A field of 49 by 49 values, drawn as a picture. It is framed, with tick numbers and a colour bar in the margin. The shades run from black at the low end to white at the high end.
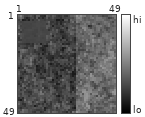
Histogram: bell-shaped. Odd patch: calmer, in the top left. Stripes: none. Seam: vertical, 60% of the way across, the right part higher.
